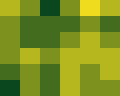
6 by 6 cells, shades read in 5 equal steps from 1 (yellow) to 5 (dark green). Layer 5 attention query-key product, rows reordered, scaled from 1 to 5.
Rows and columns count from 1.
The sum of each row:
16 22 19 14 18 20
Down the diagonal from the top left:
2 4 4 2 3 3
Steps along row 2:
up same same down up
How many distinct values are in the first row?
4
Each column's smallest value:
2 2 3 2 1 2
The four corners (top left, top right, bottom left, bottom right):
2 2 5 3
